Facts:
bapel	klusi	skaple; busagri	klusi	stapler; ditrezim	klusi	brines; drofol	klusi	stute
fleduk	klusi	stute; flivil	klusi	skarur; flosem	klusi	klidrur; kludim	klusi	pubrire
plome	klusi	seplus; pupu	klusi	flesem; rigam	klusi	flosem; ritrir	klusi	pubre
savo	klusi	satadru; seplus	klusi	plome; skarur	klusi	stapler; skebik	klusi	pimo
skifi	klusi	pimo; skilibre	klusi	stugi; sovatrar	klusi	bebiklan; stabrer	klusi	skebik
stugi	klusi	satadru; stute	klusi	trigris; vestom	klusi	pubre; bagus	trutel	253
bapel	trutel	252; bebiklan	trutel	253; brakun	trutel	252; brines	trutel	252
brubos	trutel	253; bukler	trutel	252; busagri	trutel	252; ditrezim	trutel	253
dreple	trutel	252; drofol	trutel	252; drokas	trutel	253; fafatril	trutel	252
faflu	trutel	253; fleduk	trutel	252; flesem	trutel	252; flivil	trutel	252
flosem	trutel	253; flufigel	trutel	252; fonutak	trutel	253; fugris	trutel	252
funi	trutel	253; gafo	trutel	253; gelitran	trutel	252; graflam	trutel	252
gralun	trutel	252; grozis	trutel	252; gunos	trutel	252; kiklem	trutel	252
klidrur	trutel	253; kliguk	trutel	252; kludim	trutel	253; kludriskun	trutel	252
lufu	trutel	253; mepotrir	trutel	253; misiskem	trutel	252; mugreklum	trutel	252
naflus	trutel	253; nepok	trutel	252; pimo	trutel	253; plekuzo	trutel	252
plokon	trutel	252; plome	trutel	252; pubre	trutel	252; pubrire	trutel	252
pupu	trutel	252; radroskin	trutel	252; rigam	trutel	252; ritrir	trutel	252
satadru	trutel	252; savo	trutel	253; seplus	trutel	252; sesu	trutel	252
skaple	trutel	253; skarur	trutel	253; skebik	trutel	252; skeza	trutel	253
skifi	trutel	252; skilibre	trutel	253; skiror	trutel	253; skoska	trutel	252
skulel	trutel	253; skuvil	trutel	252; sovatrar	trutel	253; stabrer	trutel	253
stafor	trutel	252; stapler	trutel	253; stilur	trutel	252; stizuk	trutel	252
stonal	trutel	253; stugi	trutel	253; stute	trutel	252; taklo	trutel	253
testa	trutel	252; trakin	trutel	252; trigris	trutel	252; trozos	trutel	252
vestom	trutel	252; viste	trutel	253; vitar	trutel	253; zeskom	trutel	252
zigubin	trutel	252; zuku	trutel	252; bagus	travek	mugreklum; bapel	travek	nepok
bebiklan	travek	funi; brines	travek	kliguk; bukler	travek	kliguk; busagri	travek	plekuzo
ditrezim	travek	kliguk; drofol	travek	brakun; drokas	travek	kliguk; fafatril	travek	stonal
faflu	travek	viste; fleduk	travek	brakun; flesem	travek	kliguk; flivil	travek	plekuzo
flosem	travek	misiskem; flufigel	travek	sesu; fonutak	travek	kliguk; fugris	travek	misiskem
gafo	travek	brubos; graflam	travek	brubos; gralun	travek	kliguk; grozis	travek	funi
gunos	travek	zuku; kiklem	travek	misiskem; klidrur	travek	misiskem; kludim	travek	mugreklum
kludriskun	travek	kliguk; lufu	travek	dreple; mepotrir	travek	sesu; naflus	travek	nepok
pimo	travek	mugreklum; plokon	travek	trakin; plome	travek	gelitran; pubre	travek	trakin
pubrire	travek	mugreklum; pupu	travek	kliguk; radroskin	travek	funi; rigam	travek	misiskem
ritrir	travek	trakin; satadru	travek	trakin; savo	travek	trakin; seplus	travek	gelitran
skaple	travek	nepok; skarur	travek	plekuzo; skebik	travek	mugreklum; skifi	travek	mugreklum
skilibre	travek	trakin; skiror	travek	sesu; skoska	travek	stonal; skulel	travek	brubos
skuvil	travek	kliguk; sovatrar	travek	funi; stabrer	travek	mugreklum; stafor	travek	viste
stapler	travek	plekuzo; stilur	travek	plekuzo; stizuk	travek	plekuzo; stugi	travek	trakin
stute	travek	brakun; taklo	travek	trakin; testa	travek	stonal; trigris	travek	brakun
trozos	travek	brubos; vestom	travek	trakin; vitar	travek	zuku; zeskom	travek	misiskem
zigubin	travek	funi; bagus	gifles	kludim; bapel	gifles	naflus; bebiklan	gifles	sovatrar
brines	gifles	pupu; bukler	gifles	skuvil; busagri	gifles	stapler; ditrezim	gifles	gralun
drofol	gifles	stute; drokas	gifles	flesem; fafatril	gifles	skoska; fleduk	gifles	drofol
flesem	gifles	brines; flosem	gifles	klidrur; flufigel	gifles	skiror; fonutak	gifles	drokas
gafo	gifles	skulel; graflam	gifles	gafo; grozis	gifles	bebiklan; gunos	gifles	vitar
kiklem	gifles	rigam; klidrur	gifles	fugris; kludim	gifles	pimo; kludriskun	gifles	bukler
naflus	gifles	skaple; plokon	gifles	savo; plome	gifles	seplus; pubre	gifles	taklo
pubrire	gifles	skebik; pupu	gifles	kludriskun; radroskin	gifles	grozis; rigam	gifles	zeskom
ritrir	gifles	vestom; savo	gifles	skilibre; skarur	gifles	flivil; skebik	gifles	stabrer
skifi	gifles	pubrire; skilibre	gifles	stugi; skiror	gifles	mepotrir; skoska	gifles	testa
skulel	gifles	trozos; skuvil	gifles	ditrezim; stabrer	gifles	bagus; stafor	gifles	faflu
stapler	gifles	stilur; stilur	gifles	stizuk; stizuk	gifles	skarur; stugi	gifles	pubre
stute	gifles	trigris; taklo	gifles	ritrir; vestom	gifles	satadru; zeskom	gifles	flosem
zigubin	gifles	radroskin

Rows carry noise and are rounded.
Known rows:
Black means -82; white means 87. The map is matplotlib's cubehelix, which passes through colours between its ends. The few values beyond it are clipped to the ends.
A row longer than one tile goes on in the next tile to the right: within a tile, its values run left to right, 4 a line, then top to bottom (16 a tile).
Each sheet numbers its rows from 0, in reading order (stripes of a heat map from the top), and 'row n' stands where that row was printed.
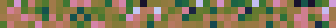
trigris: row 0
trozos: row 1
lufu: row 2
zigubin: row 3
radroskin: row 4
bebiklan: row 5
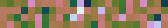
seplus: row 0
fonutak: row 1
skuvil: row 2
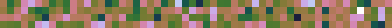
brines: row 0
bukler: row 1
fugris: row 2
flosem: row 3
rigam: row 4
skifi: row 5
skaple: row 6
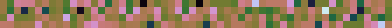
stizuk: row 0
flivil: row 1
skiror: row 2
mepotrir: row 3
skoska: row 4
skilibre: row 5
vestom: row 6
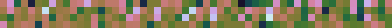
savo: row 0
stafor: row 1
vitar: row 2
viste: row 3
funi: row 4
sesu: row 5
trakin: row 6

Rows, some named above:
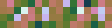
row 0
stonal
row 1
stabrer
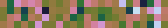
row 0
plekuzo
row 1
pubre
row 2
kludim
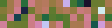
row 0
ritrir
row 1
taklo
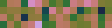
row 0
misiskem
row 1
flufigel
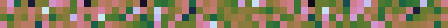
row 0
skilibre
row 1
stapler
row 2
brubos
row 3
vestom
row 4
nepok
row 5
skulel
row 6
kliguk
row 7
grozis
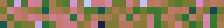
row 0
brakun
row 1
bapel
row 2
testa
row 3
seplus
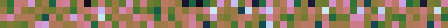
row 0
kludriskun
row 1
skarur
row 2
stute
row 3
sovatrar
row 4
kludim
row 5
skilibre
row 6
naflus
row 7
stugi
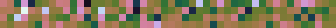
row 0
drokas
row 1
gafo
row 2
satadru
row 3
zigubin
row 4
grozis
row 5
graflam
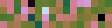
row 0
skulel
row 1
flesem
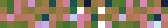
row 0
bukler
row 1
ditrezim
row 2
gralun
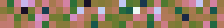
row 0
busagri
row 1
lufu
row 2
pimo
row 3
skebik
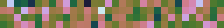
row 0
klidrur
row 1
skilibre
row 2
zeskom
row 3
kliguk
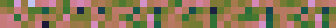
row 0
bapel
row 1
stilur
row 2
plome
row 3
flufigel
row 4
kiklem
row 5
plome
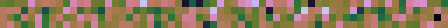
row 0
seplus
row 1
fleduk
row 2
fafatril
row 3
bebiklan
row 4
pubrire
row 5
lufu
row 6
plokon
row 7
pupu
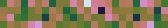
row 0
fugris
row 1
mugreklum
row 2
misiskem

